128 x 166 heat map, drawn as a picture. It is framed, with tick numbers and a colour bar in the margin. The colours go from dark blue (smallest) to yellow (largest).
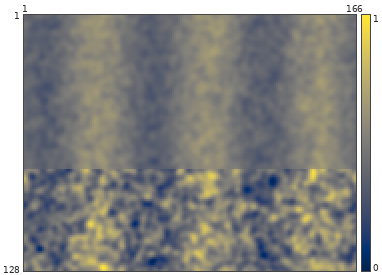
There are no lone odd cells. Overall the values sit about 50% of the way up the scale. No row or column stands out. A horizontal seam about 60% of the way down splits the table, and the top part is calmer. Stripes running up and down repeat 3 times from left to right.
